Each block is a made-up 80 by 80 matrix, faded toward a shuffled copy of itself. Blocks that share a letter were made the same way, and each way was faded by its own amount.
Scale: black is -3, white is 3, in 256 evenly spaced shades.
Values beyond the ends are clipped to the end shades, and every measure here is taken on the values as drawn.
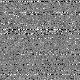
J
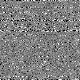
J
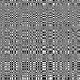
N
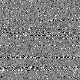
J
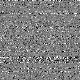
J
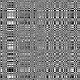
N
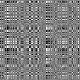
N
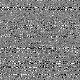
J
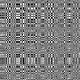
N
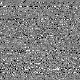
J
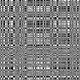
N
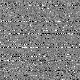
J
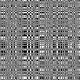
N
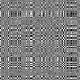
N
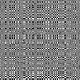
N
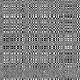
N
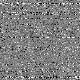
J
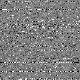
J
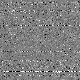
J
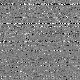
J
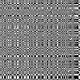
N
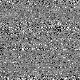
J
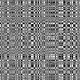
N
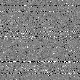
J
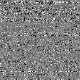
J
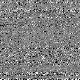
J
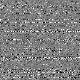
J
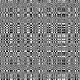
N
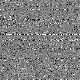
J
